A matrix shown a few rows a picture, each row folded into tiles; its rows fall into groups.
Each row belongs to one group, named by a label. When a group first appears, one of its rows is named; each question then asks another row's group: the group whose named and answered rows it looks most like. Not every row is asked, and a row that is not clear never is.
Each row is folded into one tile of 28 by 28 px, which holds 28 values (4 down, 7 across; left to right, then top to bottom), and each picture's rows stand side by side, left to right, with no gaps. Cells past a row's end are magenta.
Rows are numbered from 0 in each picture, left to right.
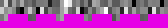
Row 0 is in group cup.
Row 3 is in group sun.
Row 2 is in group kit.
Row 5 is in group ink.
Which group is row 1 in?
ink
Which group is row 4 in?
ink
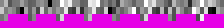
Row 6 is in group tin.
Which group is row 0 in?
cup
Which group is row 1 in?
ink
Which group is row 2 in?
kit
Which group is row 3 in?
kit
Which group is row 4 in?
sun
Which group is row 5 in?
kit
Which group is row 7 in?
kit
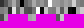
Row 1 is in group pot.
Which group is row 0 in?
ink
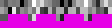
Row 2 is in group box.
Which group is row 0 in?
ink
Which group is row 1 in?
kit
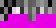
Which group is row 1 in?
ink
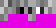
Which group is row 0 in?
cup
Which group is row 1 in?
pot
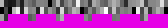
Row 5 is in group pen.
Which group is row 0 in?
box
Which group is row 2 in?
pen
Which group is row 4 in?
cup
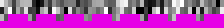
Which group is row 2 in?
ink
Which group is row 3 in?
sun
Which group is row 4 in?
kit
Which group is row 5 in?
box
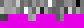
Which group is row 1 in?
pot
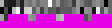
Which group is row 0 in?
box
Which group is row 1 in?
pot
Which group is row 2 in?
pen
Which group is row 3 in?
ink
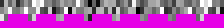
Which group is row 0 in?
tin
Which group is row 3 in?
box
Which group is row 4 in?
pen
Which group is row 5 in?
sun
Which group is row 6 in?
sun
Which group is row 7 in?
kit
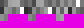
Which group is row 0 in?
sun
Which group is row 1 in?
sun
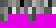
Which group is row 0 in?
ink
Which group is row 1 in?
tin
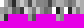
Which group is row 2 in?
pot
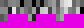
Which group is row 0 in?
ink
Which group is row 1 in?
box
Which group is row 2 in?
kit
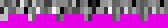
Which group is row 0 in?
pen
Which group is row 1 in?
tin
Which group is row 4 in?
ink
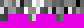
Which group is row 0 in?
tin
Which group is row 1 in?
kit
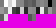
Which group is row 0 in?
kit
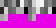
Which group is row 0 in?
pen
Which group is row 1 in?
kit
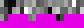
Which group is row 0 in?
box
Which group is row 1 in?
cup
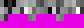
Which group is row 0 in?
box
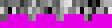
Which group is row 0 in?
ink
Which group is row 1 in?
cup
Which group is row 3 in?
box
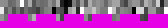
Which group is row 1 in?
pen
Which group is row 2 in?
box
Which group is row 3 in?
tin
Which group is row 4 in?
cup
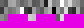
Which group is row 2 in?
kit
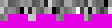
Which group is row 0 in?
cup
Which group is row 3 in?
tin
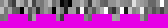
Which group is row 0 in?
cup
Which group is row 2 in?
box
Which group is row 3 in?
sun
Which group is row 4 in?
pot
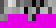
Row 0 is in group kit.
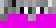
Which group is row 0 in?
cup
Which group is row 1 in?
pot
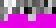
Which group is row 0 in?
kit
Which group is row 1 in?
pen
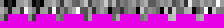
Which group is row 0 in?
box
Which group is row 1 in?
box
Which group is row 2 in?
sun
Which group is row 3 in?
pen
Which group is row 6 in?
pen
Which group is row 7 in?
pot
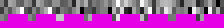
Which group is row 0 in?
sun
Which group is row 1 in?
sun
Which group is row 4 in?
kit
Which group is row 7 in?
ink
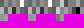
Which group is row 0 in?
pot
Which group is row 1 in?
pot
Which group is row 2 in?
cup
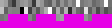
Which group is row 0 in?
cup
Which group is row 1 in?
sun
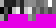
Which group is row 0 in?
box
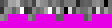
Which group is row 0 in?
sun
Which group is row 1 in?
sun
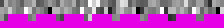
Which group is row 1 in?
cup
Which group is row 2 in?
tin
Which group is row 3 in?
kit
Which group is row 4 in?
kit
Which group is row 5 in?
sun
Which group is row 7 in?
cup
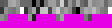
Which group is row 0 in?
sun
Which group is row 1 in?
box
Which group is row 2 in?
cup
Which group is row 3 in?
tin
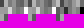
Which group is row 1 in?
tin
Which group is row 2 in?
pen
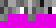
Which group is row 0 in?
sun
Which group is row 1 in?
cup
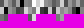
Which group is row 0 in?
tin
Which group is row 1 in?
kit
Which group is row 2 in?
cup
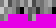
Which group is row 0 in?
cup
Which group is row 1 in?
pen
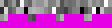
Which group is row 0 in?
pen
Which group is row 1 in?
tin
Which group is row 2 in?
pen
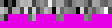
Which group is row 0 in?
box
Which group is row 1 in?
pen
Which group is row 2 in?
cup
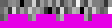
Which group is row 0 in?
ink
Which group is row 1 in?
cup
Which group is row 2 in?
pen
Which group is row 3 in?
tin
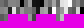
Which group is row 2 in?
kit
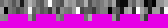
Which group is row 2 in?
sun
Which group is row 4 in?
box
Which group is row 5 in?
box
